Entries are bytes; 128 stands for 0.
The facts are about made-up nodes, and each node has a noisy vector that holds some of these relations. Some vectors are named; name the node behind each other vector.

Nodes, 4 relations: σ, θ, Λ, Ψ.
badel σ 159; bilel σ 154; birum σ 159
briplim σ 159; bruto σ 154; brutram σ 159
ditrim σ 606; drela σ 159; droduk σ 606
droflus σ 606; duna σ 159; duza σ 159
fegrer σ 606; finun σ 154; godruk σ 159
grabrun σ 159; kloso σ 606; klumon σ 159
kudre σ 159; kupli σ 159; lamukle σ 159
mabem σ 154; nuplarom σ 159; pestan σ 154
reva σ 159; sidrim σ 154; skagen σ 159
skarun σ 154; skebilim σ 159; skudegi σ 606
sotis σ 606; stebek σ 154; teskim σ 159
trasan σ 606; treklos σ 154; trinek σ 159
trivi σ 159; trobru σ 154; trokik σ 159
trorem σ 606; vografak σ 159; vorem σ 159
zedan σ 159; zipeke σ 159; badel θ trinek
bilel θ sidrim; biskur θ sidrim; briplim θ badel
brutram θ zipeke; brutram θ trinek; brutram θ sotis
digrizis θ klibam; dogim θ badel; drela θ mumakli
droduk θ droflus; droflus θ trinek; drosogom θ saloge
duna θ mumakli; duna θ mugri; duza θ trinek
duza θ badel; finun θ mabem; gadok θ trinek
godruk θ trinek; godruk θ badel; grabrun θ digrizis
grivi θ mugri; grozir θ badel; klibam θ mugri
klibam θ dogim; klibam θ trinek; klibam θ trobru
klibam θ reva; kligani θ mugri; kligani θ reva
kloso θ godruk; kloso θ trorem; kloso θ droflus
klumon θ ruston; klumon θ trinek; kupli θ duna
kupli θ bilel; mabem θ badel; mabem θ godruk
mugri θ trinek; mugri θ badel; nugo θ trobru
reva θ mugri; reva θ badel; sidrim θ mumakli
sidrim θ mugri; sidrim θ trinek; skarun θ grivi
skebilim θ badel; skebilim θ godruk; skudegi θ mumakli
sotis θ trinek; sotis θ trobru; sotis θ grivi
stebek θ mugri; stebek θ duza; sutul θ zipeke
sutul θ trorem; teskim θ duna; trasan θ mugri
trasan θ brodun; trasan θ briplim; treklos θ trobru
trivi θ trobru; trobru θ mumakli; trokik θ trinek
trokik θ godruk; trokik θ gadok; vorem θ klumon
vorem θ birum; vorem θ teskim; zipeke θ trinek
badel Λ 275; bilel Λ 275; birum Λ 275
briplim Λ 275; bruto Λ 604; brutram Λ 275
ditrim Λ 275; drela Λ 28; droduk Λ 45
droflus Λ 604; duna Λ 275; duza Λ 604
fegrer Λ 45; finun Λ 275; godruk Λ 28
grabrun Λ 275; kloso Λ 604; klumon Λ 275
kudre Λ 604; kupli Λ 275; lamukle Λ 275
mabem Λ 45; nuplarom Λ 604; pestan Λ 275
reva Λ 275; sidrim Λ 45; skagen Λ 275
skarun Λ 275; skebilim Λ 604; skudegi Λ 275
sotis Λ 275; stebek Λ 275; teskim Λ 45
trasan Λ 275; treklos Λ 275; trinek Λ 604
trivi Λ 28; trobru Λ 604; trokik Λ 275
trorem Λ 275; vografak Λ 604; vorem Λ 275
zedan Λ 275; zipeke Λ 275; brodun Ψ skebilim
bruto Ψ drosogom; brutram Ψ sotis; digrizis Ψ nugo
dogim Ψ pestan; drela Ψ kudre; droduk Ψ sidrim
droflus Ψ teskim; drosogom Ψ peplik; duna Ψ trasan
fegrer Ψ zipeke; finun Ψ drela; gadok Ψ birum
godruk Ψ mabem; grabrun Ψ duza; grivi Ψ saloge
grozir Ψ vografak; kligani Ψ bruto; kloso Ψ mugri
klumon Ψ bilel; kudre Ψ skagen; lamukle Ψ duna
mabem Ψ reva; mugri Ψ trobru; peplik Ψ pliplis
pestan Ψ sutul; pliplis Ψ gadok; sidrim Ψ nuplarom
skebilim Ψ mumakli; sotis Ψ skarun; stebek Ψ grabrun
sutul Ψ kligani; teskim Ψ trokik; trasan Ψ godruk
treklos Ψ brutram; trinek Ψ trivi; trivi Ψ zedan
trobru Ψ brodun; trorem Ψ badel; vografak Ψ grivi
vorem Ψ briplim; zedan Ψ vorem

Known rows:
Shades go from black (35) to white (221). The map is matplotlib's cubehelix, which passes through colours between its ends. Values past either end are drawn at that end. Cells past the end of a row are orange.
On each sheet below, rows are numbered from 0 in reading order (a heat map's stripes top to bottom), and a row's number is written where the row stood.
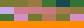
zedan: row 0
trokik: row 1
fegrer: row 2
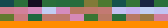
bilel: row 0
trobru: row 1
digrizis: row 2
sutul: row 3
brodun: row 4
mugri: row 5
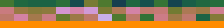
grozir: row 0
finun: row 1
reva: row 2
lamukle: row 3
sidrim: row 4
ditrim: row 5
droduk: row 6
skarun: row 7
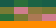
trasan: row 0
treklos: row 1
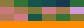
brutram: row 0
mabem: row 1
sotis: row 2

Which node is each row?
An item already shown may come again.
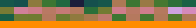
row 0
mabem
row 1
trokik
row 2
gadok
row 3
kloso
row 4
vorem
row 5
vorem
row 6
briplim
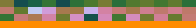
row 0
pliplis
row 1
zipeke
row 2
fegrer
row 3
saloge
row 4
pestan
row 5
nugo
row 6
biskur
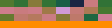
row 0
biskur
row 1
brutram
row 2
birum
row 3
drosogom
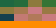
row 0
bruto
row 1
brutram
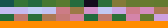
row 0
brodun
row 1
godruk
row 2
grozir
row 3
trobru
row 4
skagen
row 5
vografak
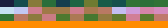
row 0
mumakli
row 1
kupli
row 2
skudegi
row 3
skebilim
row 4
ruston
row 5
duza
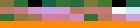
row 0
kligani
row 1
trorem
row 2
klumon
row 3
sutul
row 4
trinek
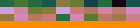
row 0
teskim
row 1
stebek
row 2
skagen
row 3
sidrim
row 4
droflus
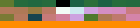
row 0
klibam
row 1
bruto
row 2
trinek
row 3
briplim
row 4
dogim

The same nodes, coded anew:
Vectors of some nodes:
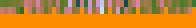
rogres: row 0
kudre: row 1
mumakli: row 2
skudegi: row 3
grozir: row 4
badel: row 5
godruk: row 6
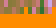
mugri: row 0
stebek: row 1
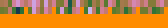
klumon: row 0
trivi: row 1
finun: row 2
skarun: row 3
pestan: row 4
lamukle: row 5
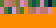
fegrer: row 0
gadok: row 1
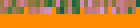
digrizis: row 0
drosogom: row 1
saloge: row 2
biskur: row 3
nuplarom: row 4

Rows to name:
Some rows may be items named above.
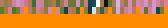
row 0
bilel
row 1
bruto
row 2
droflus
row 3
birum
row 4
nugo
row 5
teskim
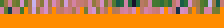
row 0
droflus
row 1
nugo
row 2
trobru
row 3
kupli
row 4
gadok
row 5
skebilim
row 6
droduk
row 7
mumakli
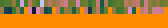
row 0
trorem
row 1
ruston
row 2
trinek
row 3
brodun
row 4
ditrim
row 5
kligani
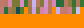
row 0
trinek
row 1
nugo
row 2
mabem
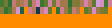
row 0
ditrim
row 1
kloso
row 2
trokik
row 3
vorem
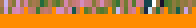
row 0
nugo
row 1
sutul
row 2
sidrim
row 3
duna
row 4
skarun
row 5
birum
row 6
trasan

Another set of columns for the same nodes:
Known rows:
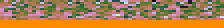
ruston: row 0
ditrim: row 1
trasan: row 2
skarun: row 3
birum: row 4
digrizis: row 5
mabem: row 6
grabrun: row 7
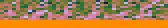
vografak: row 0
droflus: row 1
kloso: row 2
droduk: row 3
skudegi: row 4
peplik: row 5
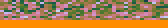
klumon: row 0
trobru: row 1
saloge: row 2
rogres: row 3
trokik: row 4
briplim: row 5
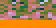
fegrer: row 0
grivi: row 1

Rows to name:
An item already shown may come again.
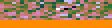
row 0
trokik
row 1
trobru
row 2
gadok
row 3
kupli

